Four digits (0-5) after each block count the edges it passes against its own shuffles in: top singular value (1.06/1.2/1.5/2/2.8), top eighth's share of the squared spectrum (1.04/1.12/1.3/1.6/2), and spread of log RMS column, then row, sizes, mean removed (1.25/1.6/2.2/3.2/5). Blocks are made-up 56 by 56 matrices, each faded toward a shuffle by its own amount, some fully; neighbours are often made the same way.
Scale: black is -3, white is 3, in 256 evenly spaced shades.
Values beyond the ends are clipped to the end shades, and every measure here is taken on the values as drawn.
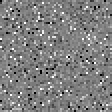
1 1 1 0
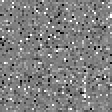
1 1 0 0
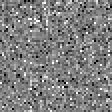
2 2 1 0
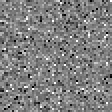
2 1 1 0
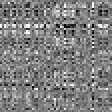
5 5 3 3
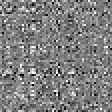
4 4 2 2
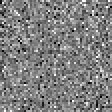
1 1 2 0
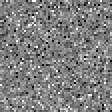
0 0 0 0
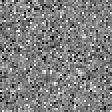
0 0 0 0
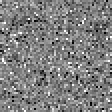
0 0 0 0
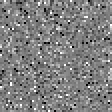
2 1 0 0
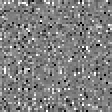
4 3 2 1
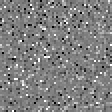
1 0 0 0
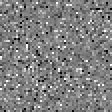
0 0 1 0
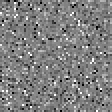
1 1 0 0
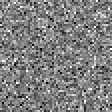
0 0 0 0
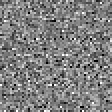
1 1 0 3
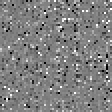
2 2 1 0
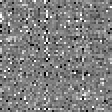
3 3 2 1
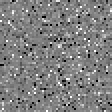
2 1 0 0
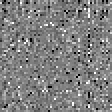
3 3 2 1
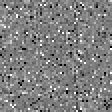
2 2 0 0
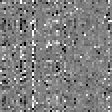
4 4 3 1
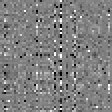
4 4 3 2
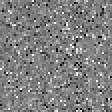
2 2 1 0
